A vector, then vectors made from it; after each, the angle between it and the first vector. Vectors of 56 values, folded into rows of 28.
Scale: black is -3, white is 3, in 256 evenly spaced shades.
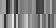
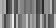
nearly parallel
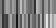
orthogonal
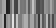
nearly parallel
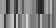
nearly parallel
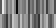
partly aligned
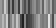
orthogonal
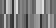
nearly opposite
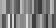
partly aligned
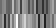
partly aligned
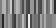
orthogonal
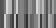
nearly opposite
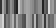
partly aligned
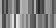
partly aligned
